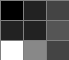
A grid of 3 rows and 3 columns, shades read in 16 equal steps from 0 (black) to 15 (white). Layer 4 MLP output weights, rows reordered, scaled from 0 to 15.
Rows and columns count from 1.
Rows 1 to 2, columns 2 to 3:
2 4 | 2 5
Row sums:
6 9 27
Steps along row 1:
up up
